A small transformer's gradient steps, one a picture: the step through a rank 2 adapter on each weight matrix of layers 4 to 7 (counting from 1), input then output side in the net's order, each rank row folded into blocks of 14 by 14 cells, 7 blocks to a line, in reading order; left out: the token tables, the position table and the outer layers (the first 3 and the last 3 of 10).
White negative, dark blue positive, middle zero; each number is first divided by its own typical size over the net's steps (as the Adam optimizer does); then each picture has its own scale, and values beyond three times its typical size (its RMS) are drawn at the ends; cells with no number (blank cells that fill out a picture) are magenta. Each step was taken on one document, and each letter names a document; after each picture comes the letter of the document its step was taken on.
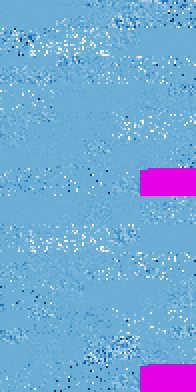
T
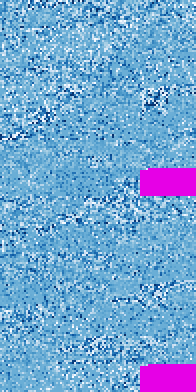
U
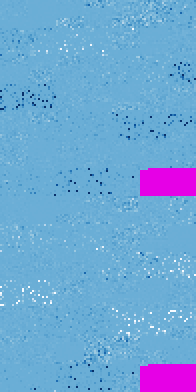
T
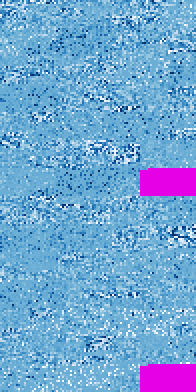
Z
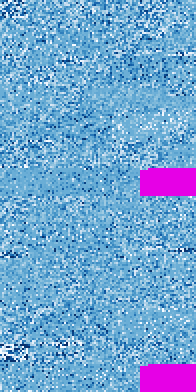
U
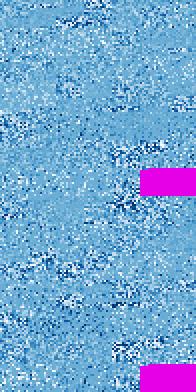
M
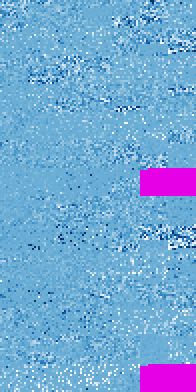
Z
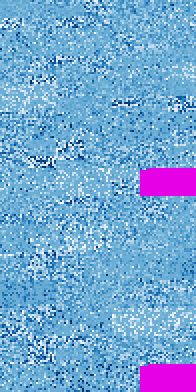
M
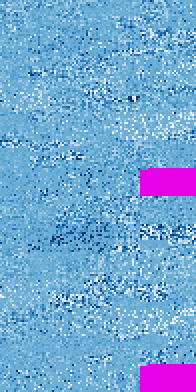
Z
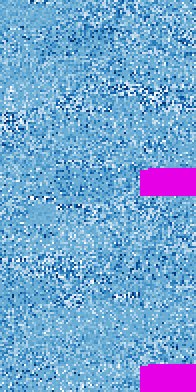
U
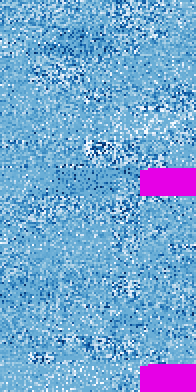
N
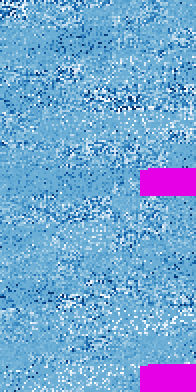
Z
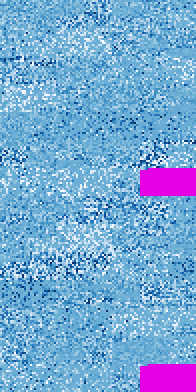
M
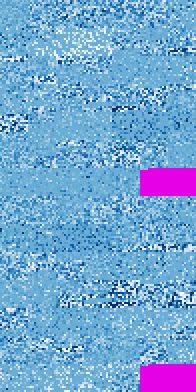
U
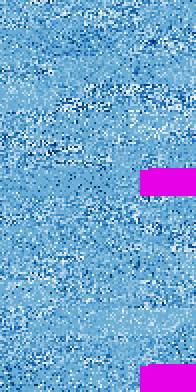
M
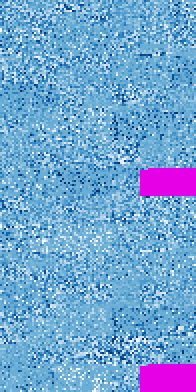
N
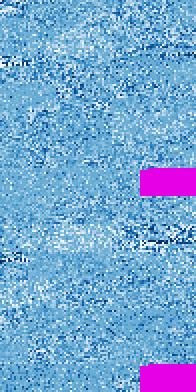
U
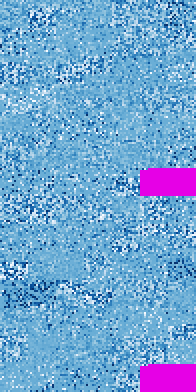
N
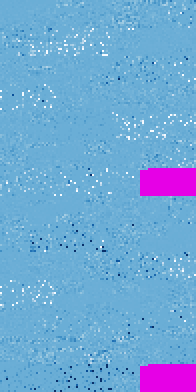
T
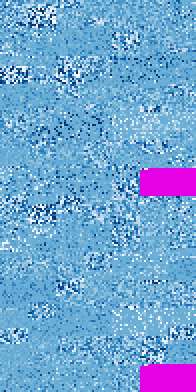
N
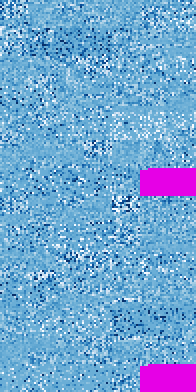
N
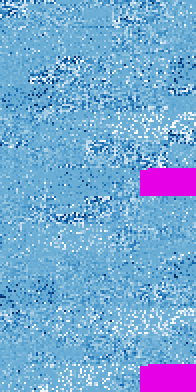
Z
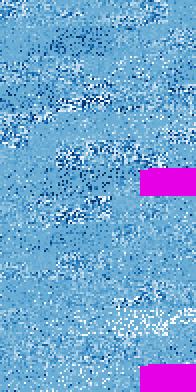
Z
